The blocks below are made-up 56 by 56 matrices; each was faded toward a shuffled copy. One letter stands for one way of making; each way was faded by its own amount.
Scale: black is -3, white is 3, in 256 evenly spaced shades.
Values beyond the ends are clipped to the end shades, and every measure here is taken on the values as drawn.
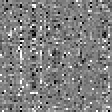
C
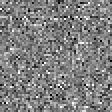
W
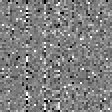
C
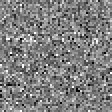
W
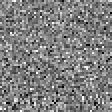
W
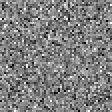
W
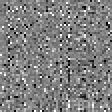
C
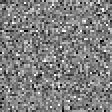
W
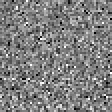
W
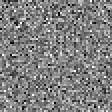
W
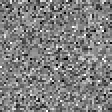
W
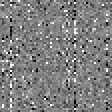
C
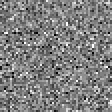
W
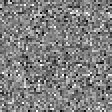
W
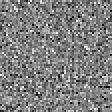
W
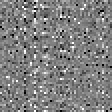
C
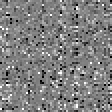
C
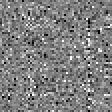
C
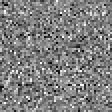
W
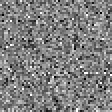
W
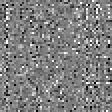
C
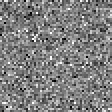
W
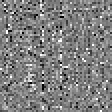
C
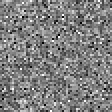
W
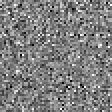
W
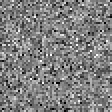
W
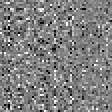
C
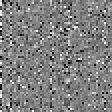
C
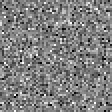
W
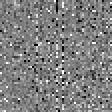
C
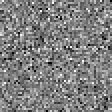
W
